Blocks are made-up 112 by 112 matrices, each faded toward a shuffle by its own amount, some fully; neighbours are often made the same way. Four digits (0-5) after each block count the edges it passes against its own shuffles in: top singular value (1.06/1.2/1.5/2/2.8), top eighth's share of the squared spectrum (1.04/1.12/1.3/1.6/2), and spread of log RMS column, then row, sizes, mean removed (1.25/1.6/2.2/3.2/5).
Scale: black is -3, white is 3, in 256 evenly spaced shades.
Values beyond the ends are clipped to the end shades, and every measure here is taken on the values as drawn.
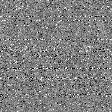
2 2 0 3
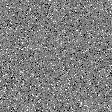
0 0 0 0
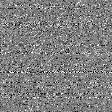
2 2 0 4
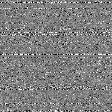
2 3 0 4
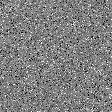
0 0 0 0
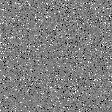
1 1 1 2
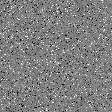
1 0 0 0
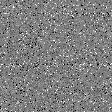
1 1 0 1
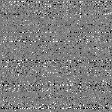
2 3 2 4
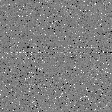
2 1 0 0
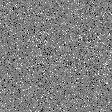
0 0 0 0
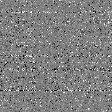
2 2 1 3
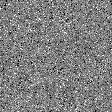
2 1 0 0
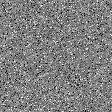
0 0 0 0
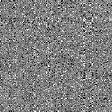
4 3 3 2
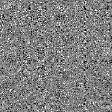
4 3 3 2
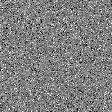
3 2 1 0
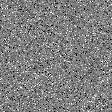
1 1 1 0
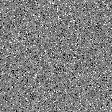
1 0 0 0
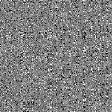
4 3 3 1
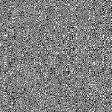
4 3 3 2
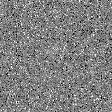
2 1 1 0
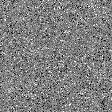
3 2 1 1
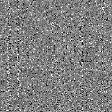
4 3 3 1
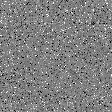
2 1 0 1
